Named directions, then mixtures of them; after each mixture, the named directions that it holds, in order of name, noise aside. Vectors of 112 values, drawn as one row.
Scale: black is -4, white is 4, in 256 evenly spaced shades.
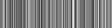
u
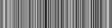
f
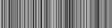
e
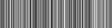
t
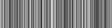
e, t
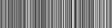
t, u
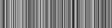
u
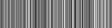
t, u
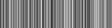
e, t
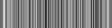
f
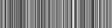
u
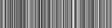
u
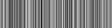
e, u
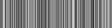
f, u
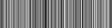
f, t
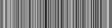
f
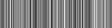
t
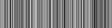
t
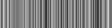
e, f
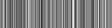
u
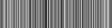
f, t
